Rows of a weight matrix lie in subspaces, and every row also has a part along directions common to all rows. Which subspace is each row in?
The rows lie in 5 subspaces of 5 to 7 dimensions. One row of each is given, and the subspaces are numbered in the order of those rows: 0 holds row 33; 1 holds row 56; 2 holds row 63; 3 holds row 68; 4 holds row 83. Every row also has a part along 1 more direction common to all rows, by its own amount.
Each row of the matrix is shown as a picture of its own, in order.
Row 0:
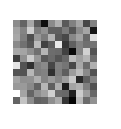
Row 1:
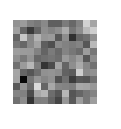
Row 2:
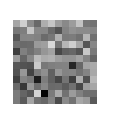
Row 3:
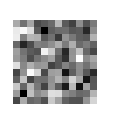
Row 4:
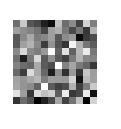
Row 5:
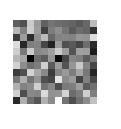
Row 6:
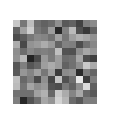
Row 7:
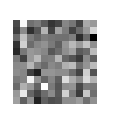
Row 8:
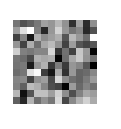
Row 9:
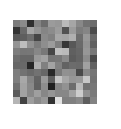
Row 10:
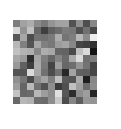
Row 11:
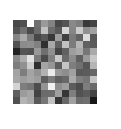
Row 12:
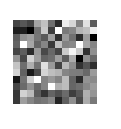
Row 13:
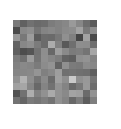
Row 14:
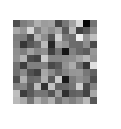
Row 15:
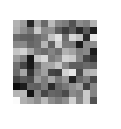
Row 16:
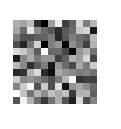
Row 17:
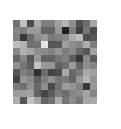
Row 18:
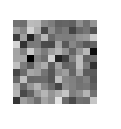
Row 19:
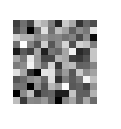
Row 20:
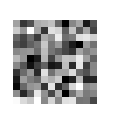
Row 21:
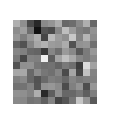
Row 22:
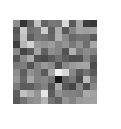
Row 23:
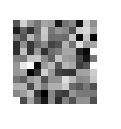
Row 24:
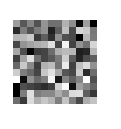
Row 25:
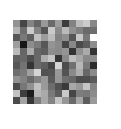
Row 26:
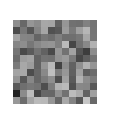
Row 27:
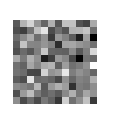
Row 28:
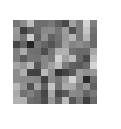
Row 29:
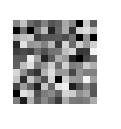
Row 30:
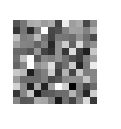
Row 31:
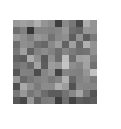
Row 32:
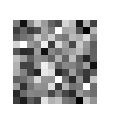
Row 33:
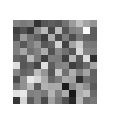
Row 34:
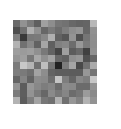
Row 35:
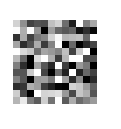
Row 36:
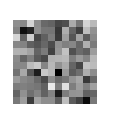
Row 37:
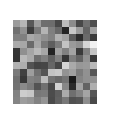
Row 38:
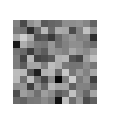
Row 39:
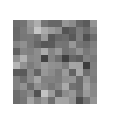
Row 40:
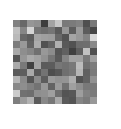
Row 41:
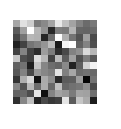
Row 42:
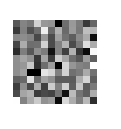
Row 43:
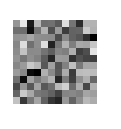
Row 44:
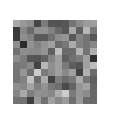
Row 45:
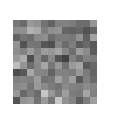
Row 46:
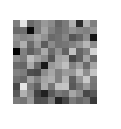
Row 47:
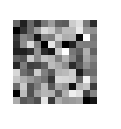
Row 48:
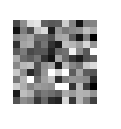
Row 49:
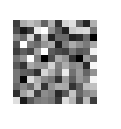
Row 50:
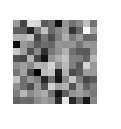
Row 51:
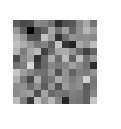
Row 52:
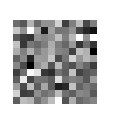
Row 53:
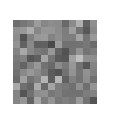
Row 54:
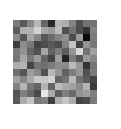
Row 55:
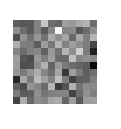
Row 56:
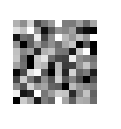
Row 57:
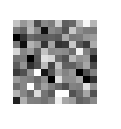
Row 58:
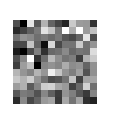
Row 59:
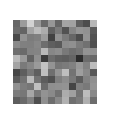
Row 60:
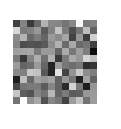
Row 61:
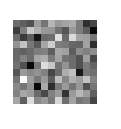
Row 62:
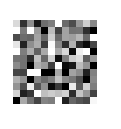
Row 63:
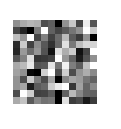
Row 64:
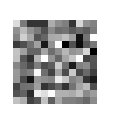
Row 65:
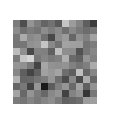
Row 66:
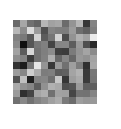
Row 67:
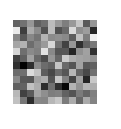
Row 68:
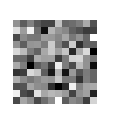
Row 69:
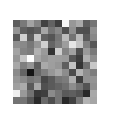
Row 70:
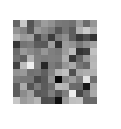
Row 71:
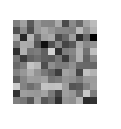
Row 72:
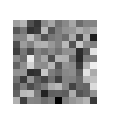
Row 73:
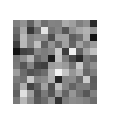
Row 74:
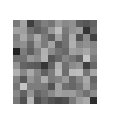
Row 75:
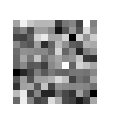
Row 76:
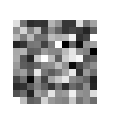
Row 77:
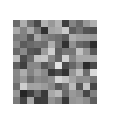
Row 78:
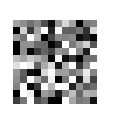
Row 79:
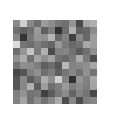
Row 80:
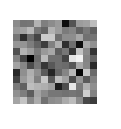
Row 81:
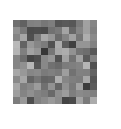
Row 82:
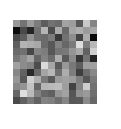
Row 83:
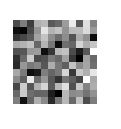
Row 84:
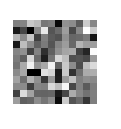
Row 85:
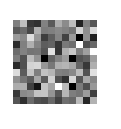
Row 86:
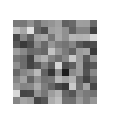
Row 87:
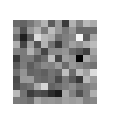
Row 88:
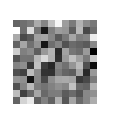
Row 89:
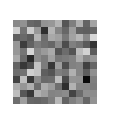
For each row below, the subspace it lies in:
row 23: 2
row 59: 1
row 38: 2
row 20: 3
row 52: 4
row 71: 3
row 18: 1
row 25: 4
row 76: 4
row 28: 2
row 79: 2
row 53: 3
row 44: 0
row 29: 3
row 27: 1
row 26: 3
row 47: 4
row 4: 3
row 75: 2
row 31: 2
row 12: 0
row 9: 4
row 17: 4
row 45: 1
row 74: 2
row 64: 4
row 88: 0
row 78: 1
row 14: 3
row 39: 1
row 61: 4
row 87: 4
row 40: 0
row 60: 0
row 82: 0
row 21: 1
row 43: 4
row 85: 3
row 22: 2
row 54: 1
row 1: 4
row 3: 4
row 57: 0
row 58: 4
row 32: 0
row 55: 0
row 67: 1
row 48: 1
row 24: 3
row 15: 4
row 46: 2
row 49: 1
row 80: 3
